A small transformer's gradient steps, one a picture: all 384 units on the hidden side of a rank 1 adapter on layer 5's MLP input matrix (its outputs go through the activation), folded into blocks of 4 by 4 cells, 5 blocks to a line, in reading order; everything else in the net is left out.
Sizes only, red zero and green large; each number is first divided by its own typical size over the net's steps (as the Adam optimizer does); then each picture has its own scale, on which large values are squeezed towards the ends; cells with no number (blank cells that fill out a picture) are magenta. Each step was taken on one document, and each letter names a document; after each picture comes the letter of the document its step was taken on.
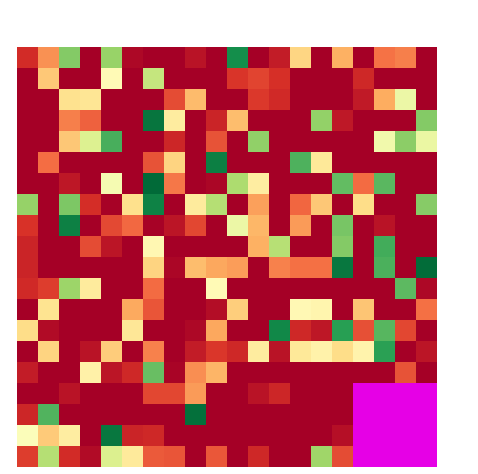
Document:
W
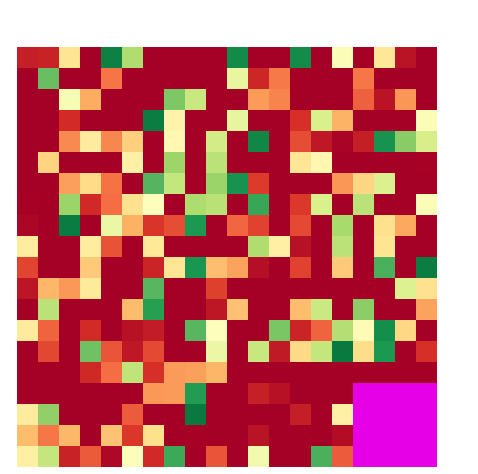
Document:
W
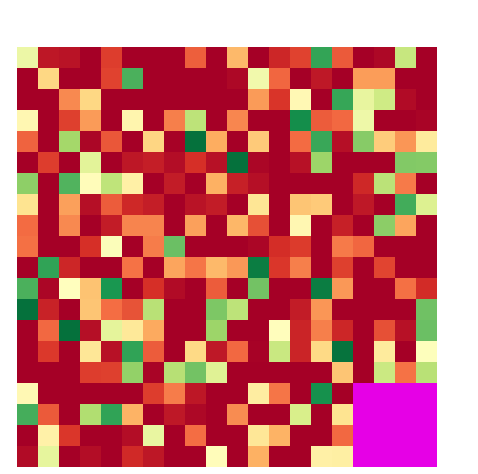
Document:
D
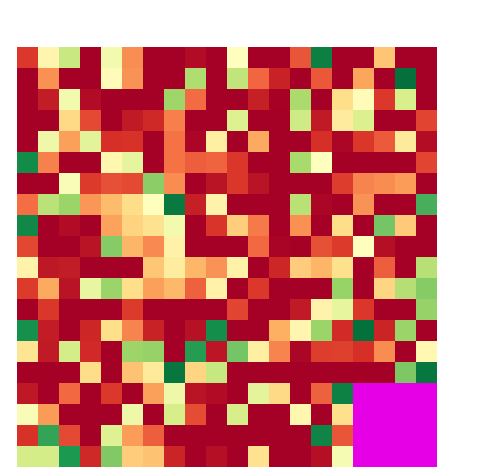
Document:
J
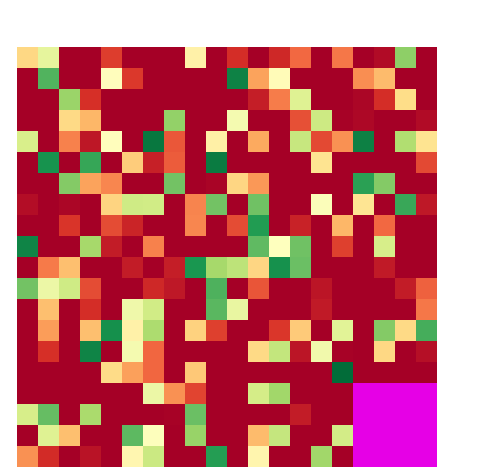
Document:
D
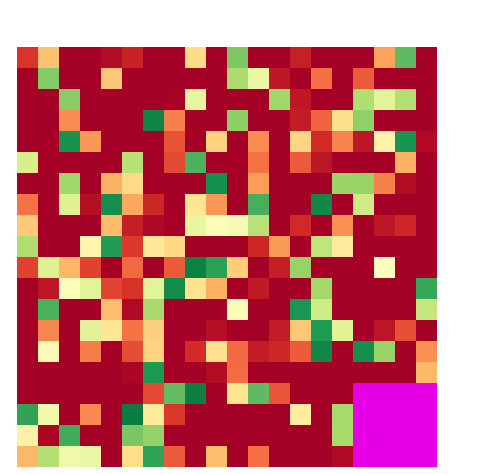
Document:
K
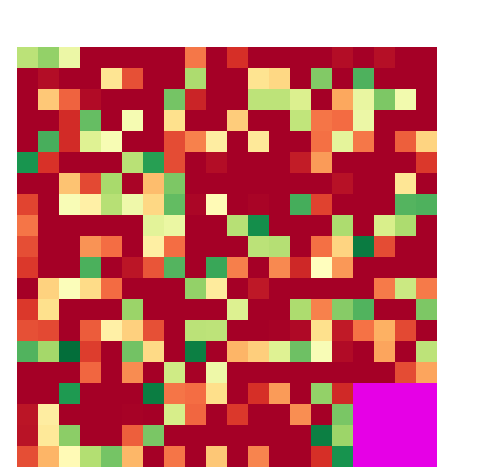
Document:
J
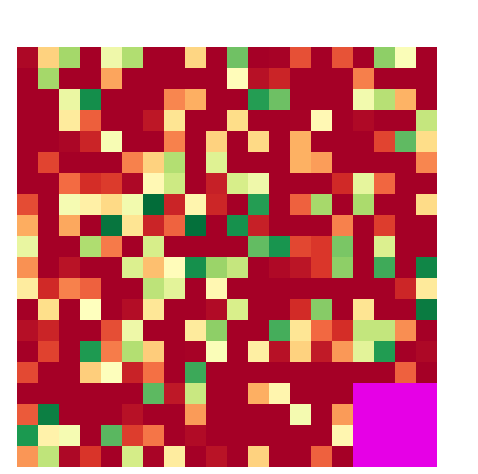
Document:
W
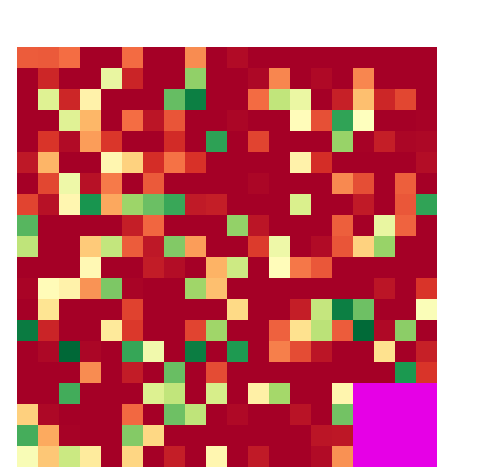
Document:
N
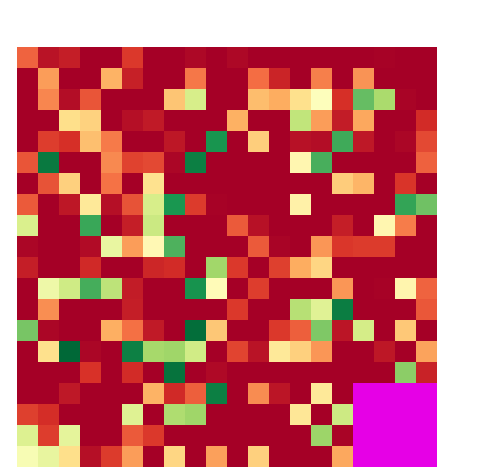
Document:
N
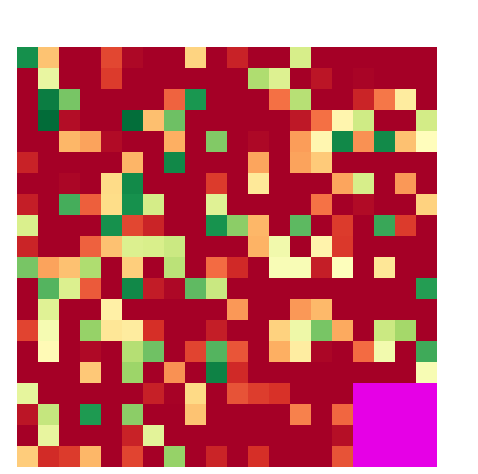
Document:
K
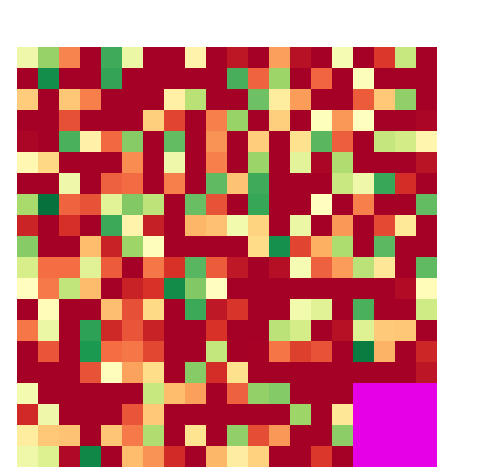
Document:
W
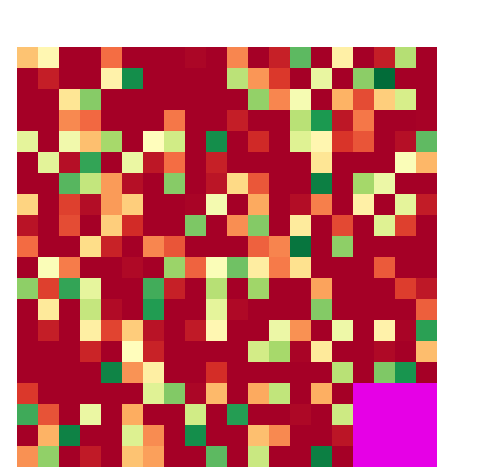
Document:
D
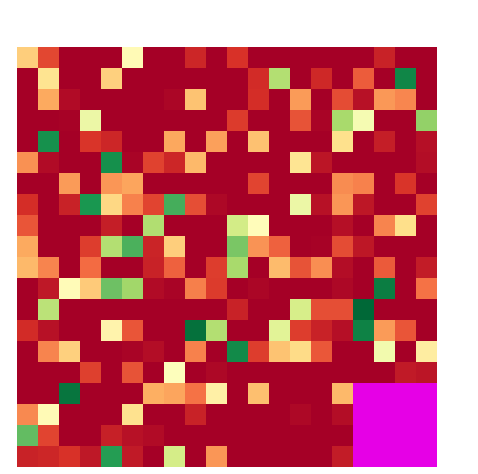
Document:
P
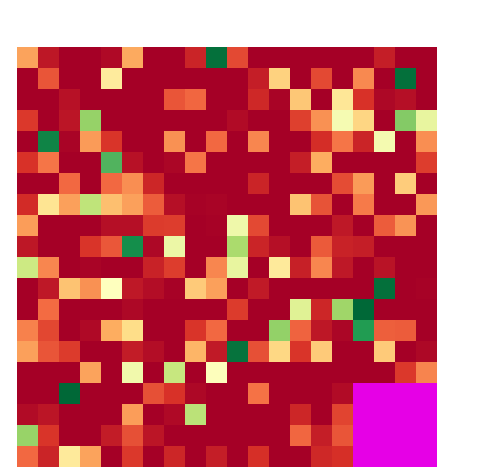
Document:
P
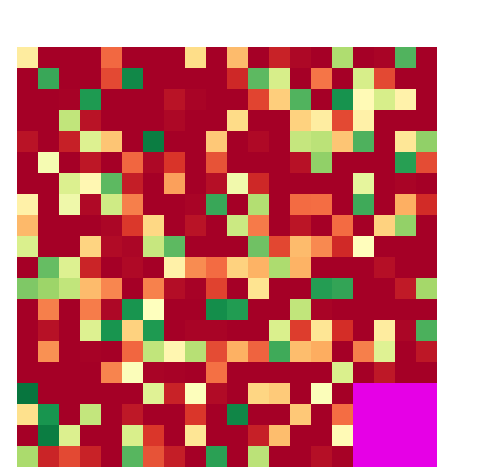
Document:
D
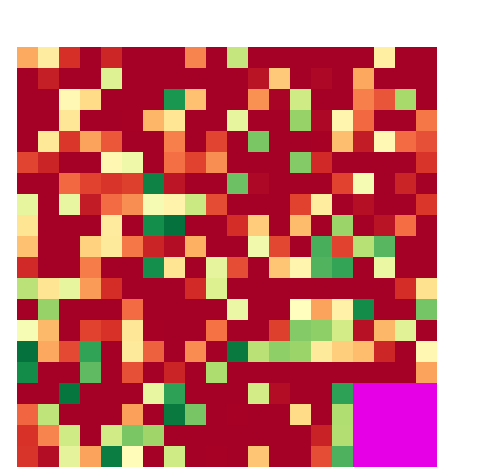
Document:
J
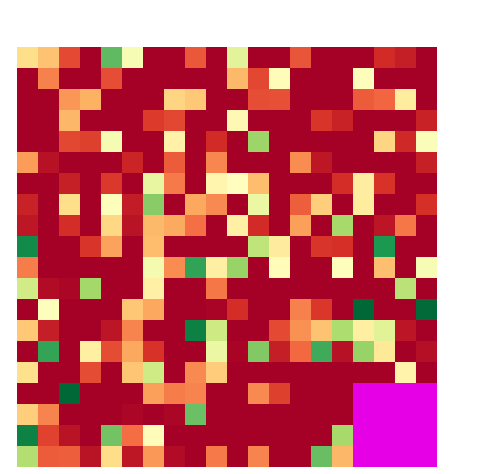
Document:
W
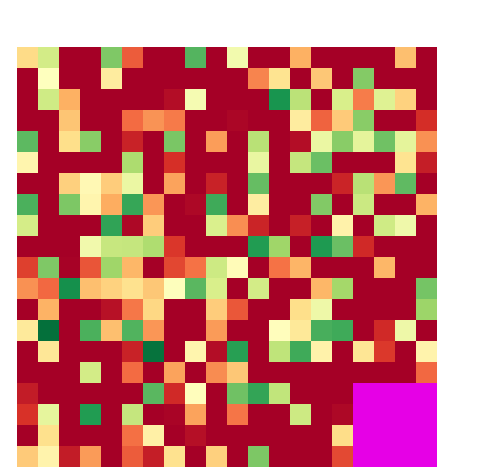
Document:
K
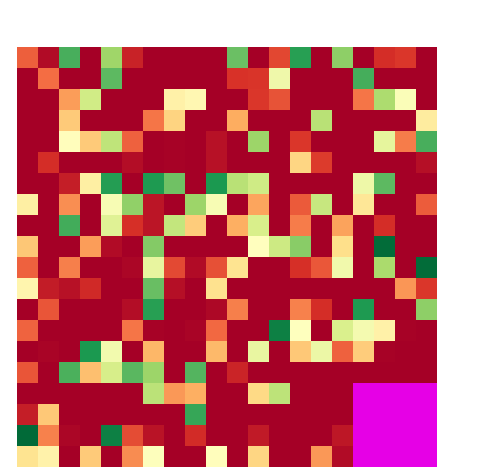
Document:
W
